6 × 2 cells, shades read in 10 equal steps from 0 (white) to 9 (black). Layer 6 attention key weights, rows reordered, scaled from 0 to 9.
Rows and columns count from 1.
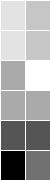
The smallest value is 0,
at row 3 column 2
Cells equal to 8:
0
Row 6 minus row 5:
3 -1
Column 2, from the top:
2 2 0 3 6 5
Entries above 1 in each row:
1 1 1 2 2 2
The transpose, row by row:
1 1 3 3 6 9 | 2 2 0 3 6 5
